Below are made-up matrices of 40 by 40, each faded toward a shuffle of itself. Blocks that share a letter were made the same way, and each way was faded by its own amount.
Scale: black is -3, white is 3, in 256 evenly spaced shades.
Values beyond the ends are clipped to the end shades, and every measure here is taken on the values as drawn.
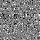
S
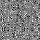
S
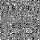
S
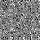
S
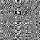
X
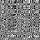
X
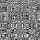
X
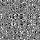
S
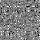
S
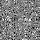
S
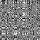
X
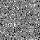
S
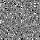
S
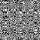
X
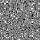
S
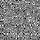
S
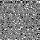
S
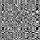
X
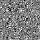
S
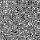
S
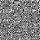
S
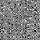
S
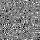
S
